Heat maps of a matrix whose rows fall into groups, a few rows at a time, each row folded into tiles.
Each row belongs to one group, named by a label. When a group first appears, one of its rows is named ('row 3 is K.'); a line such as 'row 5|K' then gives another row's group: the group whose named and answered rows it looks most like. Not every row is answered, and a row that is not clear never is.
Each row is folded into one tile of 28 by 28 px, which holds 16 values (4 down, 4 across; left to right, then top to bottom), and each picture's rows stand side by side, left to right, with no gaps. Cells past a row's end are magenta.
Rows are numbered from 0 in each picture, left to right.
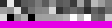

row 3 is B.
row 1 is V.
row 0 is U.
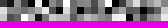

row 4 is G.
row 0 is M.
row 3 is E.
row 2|B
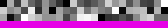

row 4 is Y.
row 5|E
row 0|U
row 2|M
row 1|E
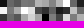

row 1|G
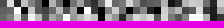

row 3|G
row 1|G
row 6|M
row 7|G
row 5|G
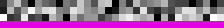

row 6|V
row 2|U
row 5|G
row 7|U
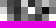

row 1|M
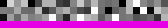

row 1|M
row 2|M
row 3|B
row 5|Y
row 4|E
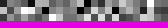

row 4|B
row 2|E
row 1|M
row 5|B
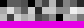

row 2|V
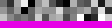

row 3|U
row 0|E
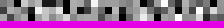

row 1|V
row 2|E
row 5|G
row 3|B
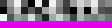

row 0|B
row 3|B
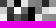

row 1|V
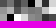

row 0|U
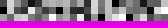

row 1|M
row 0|B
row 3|V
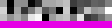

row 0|E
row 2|B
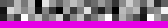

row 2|B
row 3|M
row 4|V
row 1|E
